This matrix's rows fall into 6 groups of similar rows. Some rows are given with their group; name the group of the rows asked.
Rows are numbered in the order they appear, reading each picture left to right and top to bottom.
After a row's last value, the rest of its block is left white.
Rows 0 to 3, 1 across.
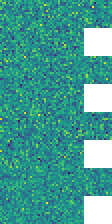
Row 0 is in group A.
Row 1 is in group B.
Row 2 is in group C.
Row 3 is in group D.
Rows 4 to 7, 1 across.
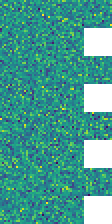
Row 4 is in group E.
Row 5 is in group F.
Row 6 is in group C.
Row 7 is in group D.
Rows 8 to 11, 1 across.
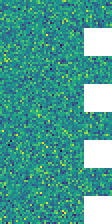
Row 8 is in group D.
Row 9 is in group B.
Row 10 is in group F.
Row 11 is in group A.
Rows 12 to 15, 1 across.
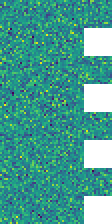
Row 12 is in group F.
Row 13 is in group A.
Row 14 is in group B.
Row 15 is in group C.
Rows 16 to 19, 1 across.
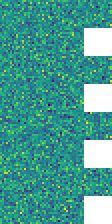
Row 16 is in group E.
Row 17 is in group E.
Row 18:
D
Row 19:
B
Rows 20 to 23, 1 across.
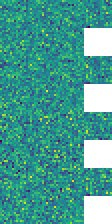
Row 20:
D
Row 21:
D
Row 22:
A
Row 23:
D
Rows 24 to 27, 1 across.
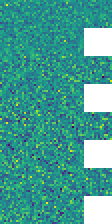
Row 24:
B
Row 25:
E
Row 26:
C
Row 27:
D
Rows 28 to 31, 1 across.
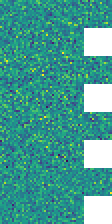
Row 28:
F
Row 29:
B
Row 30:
A
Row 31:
E
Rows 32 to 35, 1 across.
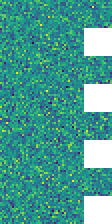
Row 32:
A
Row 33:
A
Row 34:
C
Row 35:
A
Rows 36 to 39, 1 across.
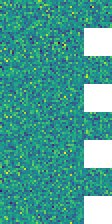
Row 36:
A
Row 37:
B
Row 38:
B
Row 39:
B
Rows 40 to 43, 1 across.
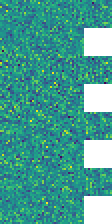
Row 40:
C
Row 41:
C
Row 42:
D
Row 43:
D
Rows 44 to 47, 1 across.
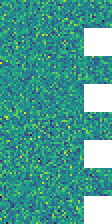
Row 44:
E
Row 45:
C
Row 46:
B
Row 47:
A
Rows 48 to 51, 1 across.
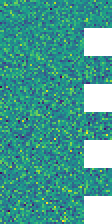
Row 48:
B
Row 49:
D
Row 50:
C
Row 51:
F
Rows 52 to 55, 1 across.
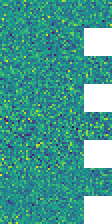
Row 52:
E
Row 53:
B
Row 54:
C
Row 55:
C
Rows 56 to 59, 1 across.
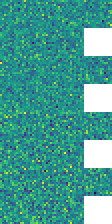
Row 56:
E
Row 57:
C
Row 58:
B
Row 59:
B
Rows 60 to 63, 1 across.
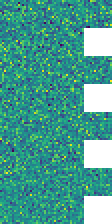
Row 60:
D
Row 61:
E
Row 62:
A
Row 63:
B
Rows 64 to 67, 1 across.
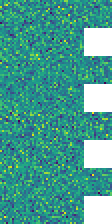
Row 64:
B
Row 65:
C
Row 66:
C
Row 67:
A
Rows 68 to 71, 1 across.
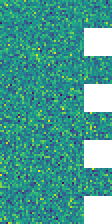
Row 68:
B
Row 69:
F
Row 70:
D
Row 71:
C
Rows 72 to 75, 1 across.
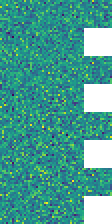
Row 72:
C
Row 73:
A
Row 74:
E
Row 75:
A
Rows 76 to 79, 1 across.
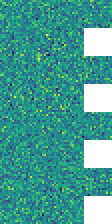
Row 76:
A
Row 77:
F
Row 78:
E
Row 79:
D
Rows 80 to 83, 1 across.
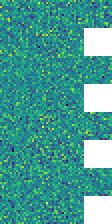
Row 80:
C
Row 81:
E
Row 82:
A
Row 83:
A
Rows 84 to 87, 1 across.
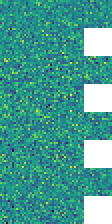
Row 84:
F
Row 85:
B
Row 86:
A
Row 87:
A
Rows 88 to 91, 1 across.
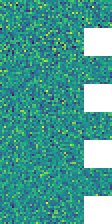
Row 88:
A
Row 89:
A
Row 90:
E
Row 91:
A
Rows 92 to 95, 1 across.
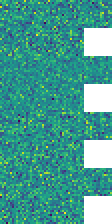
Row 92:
C
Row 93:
F
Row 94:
D
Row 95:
A
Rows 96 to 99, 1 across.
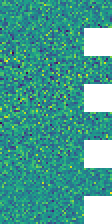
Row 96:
A
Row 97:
B
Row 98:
B
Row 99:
E
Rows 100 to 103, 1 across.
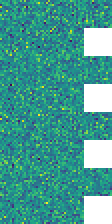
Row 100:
C
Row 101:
F
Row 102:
C
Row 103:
A
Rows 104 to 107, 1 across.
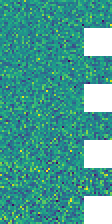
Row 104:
E
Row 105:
D
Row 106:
C
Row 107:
C
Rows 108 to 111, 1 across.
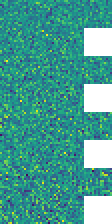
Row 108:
F
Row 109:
B
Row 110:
B
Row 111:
C
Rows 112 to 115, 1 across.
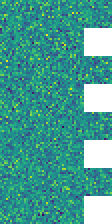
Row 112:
A
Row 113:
C
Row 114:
C
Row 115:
D
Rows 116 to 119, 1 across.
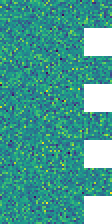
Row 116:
C
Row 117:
A
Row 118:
F
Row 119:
E
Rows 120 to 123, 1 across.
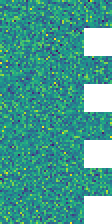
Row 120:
D
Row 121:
C
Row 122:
E
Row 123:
B
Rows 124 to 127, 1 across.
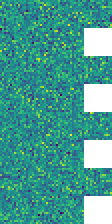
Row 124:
A
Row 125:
F
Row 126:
F
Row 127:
D
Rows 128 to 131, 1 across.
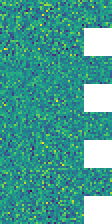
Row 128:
A
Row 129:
A
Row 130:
F
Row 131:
E
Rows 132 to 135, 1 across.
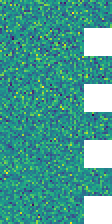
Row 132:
A
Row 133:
F
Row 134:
C
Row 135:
B
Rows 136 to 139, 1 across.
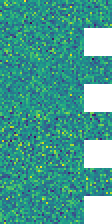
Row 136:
B
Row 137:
C
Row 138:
F
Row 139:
D
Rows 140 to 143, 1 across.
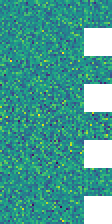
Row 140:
F
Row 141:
A
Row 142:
C
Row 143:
F
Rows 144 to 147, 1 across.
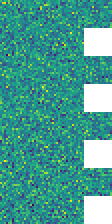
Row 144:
A
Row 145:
D
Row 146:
A
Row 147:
A
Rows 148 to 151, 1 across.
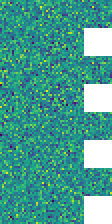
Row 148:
A
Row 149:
A
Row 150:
B
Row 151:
E
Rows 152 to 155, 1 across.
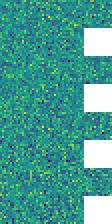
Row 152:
E
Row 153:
D
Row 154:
E
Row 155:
A
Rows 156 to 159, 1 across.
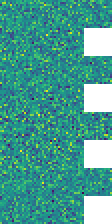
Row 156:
A
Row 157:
A
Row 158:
C
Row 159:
E
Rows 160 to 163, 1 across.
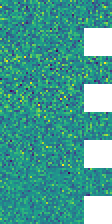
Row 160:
C
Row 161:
B
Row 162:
F
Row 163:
D
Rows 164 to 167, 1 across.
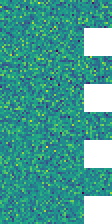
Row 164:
C
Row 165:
D
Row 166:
D
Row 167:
E
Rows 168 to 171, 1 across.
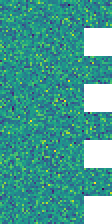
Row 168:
D
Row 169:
A
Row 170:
D
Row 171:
E
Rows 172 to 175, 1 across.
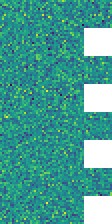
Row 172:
E
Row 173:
F
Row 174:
B
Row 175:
A
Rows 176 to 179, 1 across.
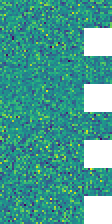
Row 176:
A
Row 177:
D
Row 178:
A
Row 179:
F
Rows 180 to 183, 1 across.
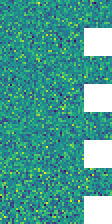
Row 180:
F
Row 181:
F
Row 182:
D
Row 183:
A
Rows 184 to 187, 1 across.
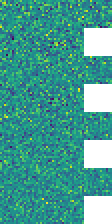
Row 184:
A
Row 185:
A
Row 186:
B
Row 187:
F
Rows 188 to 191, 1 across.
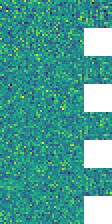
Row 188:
C
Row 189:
F
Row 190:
F
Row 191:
D
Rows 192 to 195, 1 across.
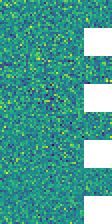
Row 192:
B
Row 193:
D
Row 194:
E
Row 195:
B
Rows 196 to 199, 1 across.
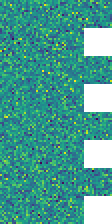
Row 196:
A
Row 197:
E
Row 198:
B
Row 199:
C
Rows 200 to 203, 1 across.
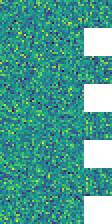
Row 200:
F
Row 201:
C
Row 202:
D
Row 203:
D
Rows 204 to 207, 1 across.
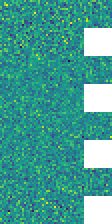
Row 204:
B
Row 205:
D
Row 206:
E
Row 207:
F
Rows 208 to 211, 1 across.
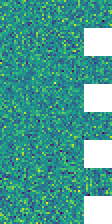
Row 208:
E
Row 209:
C
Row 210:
E
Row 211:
D
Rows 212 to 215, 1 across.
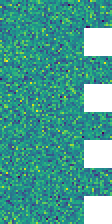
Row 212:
D
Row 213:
B
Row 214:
E
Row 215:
C
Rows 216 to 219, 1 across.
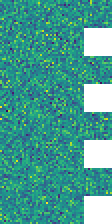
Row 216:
F
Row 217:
A
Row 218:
C
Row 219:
D
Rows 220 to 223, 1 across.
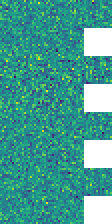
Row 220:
C
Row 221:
D
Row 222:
E
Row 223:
D
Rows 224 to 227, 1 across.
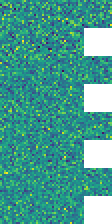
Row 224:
E
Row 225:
C
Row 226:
E
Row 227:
B
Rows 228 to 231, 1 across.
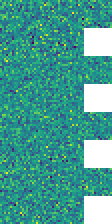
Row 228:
A
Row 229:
B
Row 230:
A
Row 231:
B
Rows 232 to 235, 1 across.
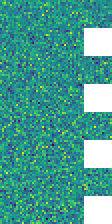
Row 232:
A
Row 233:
C
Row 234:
E
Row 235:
B
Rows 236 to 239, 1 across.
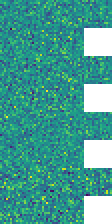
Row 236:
F
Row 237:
F
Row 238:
B
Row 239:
D
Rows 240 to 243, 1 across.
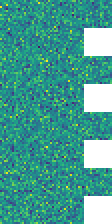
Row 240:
C
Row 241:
A
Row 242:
A
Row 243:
B
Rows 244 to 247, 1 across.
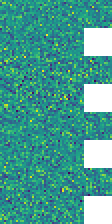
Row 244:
A
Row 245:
B
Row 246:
D
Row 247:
D
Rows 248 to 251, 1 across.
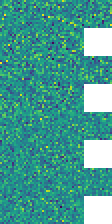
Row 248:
E
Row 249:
C
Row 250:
A
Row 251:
F
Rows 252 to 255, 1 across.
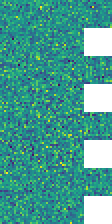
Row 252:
A
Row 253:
D
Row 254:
F
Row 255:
B
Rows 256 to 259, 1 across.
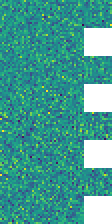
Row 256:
E
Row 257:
F
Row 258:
C
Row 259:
C
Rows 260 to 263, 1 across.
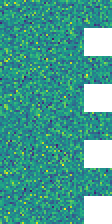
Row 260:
B
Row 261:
B
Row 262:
F
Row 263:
B
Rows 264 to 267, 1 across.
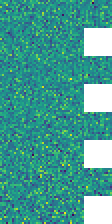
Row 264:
C
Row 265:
F
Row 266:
F
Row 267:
A
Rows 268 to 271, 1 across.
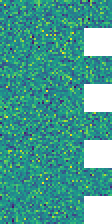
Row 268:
F
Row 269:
D
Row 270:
B
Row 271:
A
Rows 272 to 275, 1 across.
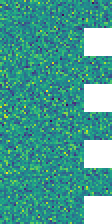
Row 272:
C
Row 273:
A
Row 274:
B
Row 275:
B
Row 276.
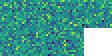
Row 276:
E
